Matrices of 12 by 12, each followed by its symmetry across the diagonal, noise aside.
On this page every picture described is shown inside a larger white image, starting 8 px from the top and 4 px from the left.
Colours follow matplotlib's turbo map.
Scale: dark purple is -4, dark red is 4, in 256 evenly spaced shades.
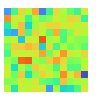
neither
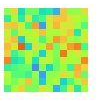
antisymmetric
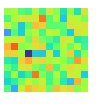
neither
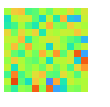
antisymmetric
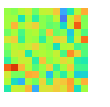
antisymmetric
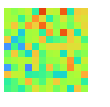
antisymmetric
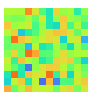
neither
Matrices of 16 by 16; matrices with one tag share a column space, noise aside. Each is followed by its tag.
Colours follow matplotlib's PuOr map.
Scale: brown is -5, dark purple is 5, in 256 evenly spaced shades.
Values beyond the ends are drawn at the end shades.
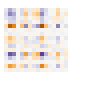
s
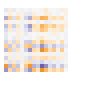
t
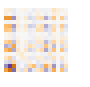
t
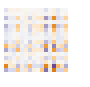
t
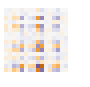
t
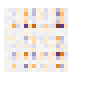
s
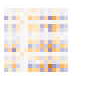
t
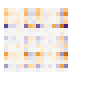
s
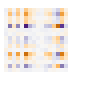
s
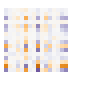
t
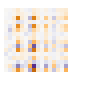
t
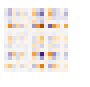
s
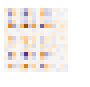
s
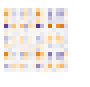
s
